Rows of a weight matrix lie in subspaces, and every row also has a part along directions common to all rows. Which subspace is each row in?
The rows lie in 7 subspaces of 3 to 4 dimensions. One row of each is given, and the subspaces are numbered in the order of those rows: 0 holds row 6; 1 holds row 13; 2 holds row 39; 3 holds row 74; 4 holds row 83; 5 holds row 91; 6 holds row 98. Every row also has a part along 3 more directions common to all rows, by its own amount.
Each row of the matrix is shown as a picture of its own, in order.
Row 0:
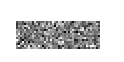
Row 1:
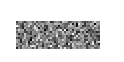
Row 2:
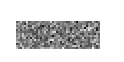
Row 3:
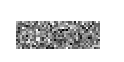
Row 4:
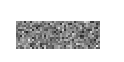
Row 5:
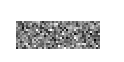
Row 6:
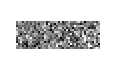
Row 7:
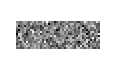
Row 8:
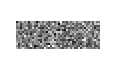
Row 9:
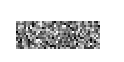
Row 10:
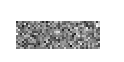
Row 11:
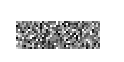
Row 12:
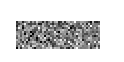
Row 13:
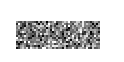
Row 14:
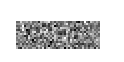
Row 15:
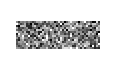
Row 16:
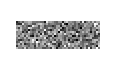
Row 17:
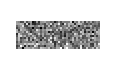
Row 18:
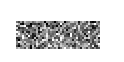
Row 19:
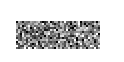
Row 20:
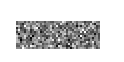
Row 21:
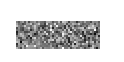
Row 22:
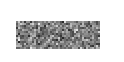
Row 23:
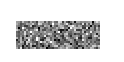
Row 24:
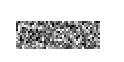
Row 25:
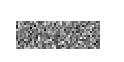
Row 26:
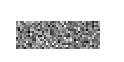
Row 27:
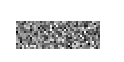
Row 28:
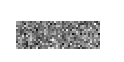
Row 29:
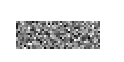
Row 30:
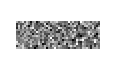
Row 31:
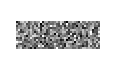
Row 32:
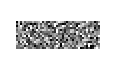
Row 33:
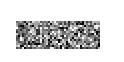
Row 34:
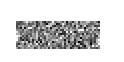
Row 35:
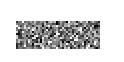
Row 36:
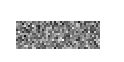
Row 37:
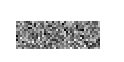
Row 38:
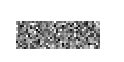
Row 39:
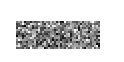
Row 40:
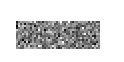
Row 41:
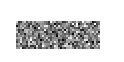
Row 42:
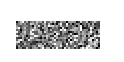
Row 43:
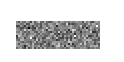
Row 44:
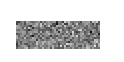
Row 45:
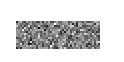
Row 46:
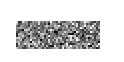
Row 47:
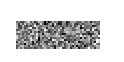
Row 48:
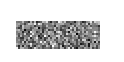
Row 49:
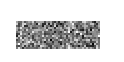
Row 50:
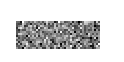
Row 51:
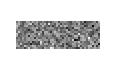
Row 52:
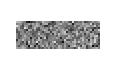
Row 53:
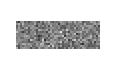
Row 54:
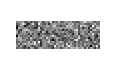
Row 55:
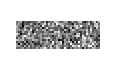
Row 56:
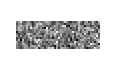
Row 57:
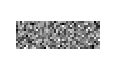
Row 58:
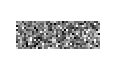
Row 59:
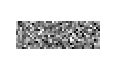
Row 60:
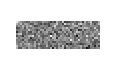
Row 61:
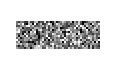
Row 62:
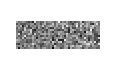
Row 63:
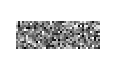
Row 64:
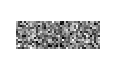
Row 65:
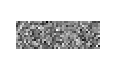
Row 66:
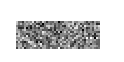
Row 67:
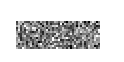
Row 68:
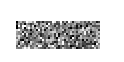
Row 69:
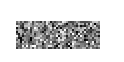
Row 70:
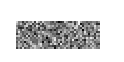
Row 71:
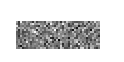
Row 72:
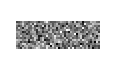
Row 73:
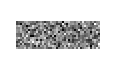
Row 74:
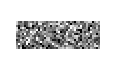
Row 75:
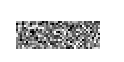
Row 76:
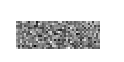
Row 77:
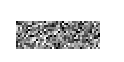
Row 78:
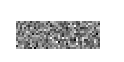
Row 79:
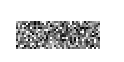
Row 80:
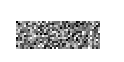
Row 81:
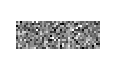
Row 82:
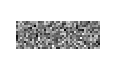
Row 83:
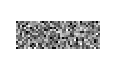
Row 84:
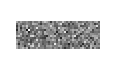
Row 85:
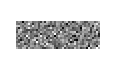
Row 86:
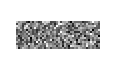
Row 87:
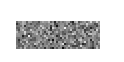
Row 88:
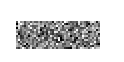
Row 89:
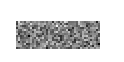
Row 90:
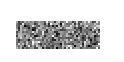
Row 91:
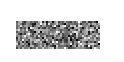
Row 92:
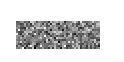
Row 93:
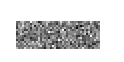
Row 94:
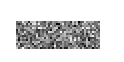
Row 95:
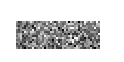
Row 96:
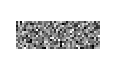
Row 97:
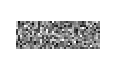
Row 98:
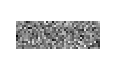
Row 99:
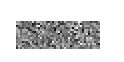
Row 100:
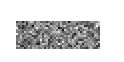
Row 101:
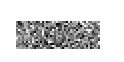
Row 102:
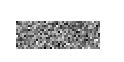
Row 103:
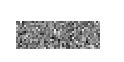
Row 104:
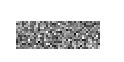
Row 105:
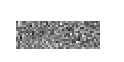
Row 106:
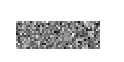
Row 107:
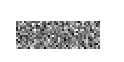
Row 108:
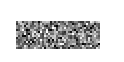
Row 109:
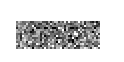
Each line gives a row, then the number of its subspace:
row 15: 2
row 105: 2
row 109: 4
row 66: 5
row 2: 0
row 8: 3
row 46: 0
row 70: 5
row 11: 1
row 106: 4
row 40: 6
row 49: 6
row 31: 1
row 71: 5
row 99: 5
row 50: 5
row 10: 4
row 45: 0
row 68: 6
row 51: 2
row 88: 2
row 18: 2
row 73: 1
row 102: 1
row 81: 5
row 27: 0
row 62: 6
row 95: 4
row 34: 6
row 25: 6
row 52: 6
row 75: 3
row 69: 0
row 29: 2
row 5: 0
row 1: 0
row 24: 3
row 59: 2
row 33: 4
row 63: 5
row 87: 0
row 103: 5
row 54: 2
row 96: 5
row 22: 2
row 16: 1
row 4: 4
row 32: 5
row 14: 0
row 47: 6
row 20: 0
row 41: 0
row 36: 2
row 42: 1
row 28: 0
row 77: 1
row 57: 5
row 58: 0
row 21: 0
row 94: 4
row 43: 1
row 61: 3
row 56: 5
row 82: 6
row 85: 1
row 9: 5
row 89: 2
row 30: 4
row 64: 2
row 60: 1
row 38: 5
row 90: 1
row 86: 6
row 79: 4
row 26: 2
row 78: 4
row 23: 3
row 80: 1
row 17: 4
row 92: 4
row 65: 3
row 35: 1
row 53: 3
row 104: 3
